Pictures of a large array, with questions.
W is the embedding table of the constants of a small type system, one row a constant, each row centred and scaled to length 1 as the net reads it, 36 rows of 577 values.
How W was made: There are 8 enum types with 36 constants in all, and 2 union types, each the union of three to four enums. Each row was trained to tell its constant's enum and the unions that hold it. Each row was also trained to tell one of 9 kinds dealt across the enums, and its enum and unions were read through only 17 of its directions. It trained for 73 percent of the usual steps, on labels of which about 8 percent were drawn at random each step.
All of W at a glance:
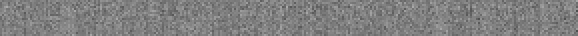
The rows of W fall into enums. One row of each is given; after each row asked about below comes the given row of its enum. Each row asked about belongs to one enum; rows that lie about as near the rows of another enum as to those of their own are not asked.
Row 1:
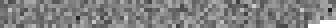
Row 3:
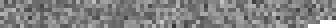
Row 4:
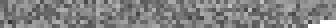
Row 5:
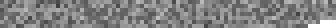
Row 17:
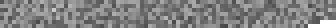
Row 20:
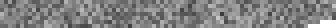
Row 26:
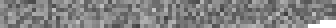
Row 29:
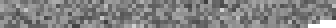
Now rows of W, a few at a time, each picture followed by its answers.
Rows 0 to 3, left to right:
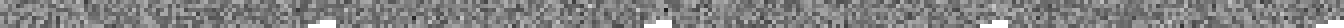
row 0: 26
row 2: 20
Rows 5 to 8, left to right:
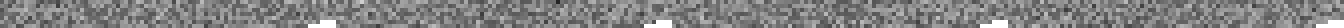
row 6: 20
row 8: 20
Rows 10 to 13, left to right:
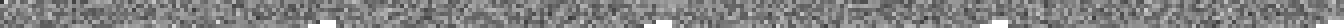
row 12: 26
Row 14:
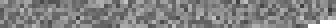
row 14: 5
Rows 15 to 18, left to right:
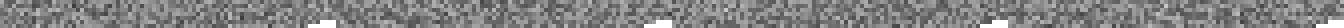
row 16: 4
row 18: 4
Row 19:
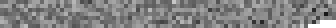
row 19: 4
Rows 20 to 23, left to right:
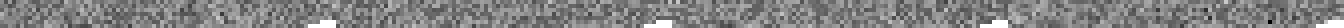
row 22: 17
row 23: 26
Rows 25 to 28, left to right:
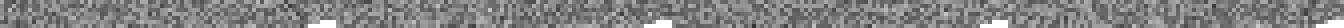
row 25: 1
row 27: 20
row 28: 26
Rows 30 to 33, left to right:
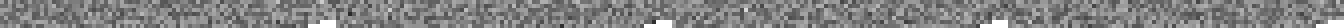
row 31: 17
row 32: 5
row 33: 4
